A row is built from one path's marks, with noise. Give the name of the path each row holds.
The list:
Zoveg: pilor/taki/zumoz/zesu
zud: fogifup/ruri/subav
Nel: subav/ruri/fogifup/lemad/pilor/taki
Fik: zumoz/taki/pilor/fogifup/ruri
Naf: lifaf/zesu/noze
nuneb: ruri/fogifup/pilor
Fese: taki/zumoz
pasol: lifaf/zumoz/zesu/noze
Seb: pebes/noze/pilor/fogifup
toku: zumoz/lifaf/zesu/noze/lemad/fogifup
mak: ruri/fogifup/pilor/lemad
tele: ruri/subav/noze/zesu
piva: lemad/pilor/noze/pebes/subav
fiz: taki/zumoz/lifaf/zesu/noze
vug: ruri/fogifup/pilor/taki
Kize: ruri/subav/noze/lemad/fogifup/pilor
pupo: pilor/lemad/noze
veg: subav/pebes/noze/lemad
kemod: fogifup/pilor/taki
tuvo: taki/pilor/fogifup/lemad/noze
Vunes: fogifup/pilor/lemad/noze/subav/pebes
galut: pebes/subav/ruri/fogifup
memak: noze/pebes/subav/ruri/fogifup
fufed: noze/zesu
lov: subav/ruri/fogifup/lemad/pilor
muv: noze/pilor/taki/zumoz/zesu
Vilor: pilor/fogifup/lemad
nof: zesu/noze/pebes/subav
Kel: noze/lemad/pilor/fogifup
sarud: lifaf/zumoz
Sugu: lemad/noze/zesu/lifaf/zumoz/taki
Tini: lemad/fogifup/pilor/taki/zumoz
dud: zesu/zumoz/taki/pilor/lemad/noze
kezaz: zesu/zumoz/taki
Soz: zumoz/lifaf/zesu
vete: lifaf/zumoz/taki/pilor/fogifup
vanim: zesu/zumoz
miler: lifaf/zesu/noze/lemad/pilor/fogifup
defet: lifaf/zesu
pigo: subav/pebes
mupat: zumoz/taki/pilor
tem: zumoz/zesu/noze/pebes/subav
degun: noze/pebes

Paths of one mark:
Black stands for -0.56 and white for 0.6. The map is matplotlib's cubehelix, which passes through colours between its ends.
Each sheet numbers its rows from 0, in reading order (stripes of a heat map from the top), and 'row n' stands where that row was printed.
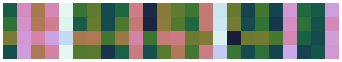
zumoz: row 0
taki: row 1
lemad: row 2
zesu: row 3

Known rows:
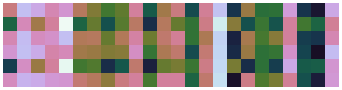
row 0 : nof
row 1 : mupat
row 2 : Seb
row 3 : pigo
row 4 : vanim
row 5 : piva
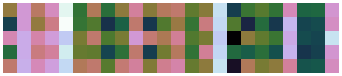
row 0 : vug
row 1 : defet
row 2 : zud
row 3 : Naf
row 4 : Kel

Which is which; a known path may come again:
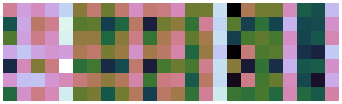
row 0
lov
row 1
pasol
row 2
miler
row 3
memak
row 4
Soz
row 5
veg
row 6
dud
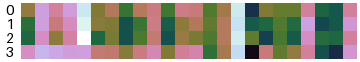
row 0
tuvo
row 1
toku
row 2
vete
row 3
Vunes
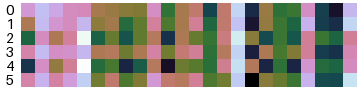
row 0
pigo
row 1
tele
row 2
mupat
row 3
Seb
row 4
kezaz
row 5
zud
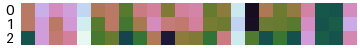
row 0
Kel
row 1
nuneb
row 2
Sugu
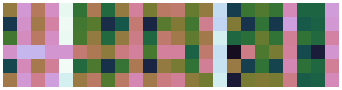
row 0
vug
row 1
vanim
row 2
Tini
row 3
piva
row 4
Zoveg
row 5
Vilor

